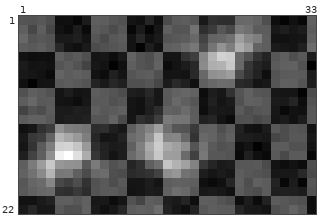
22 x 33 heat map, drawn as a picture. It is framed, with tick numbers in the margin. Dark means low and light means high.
Three bumps rise from the field. Overall the values sit about 30% of the way up the scale. There is no overall slope. The ninth with the highest average is the bottom left. Neither half mirrors the other.
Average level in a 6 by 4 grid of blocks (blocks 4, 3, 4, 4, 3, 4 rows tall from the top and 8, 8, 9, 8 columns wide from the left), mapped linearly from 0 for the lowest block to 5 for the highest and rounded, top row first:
0021 | 0031 | 0010 | 3220 | 5220 | 1000
